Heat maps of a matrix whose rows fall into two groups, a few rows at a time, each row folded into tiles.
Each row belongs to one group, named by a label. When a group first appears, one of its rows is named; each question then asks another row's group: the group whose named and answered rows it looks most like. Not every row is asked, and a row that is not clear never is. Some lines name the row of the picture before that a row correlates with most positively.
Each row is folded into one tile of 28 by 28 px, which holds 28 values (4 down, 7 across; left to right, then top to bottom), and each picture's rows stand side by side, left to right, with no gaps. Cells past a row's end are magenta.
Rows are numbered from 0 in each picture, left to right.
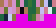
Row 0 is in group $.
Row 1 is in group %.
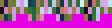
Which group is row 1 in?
%
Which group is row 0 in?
%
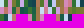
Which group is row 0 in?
$
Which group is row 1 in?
%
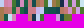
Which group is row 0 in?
$
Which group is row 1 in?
$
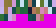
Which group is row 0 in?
$
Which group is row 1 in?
%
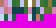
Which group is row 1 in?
$
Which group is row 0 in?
$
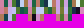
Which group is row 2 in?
$
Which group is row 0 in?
$
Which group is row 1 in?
$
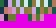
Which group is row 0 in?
%
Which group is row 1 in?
%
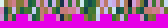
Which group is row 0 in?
$
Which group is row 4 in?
$
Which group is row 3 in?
%
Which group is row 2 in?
%
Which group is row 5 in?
%
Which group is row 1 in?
%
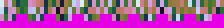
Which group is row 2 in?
%
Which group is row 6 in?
$
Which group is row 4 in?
%
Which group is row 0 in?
$
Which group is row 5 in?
$
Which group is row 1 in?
$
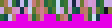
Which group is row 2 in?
$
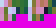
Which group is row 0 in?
$
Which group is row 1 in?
$
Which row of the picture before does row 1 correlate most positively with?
1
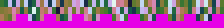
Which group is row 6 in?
$
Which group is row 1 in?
%
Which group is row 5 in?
$
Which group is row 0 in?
%
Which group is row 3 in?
%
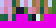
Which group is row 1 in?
$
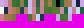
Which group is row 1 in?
$
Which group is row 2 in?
%
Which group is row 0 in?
$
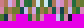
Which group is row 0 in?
$
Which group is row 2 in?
$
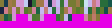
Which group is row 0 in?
%
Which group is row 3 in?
$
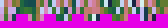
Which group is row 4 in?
%
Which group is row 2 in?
$
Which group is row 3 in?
$
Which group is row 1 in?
%
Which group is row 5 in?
$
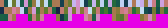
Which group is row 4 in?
%
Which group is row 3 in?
%
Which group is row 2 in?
%
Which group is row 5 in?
$
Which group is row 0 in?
%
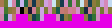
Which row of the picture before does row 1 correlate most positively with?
2
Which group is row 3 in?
%
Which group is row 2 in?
%
